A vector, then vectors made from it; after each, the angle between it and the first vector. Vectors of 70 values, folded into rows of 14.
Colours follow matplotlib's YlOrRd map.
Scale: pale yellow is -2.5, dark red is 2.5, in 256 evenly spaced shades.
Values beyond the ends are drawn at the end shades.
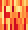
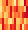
orthogonal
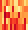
nearly parallel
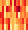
nearly opposite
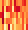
nearly opposite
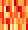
nearly opposite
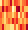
partly opposed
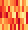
orthogonal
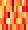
partly aligned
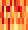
nearly opposite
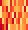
orthogonal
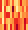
nearly parallel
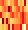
partly opposed
